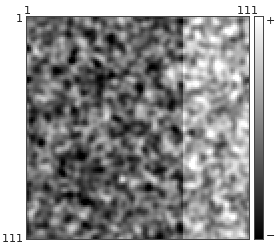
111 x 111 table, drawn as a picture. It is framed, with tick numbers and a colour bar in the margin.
Histogram: bell-shaped. Grain: blotchy. Stripes: none. Seam: vertical, 70% of the way across, the right part higher.
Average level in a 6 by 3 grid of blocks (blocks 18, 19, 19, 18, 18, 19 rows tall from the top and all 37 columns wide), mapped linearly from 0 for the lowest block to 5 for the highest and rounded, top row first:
114
115
114
114
014
114
